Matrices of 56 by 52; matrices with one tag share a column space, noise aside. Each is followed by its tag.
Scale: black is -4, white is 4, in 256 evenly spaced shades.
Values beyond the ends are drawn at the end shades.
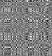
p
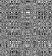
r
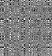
p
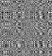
r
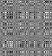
r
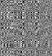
r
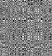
p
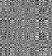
p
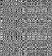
p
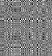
p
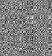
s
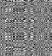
p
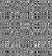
r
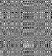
r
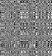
r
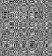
r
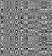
s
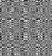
p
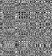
r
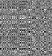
s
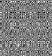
r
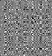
s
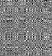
p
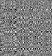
s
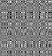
r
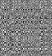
s
